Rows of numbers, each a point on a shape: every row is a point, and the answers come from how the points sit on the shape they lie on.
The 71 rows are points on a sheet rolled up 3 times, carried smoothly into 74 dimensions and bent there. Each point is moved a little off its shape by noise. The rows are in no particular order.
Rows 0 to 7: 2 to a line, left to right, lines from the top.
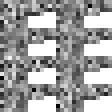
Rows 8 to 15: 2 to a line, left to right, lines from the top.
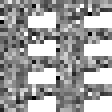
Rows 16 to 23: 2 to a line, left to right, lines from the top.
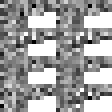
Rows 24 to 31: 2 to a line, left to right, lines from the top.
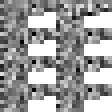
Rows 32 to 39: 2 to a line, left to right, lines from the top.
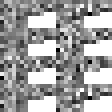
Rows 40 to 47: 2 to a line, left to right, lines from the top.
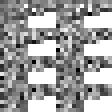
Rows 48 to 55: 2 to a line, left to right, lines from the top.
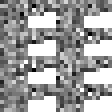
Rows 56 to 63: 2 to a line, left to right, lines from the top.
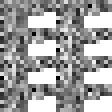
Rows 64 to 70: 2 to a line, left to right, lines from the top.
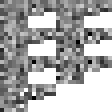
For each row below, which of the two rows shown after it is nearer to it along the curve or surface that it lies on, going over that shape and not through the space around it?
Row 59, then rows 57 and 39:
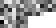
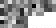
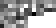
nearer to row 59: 57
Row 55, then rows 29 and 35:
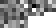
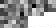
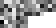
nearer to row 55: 29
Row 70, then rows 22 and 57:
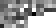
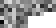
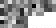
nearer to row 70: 22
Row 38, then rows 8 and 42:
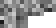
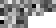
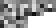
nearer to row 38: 42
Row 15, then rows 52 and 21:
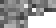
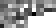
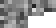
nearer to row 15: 21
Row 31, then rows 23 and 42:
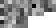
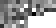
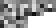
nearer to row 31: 42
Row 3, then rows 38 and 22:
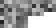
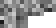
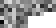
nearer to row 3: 38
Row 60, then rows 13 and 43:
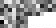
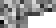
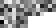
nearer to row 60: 43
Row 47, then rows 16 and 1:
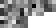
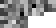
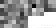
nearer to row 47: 16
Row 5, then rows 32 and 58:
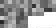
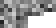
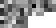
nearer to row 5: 32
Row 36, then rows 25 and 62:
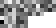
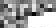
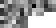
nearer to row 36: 62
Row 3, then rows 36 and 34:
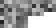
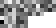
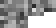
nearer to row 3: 34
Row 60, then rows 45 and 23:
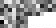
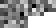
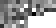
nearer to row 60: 45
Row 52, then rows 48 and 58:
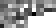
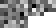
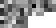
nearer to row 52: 48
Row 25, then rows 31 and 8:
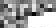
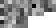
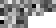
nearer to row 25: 31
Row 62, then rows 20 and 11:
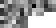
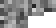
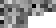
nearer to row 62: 11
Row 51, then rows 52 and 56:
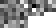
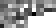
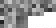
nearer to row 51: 52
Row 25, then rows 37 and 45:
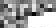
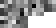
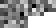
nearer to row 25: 45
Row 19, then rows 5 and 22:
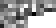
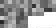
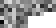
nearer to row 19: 22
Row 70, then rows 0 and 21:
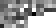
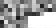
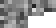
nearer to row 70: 0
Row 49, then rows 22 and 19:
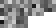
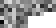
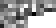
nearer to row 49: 22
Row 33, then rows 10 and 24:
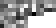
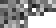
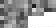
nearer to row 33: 10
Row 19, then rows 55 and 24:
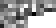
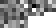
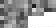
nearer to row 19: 55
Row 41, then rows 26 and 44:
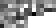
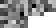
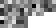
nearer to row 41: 26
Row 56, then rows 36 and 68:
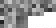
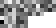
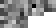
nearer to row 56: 68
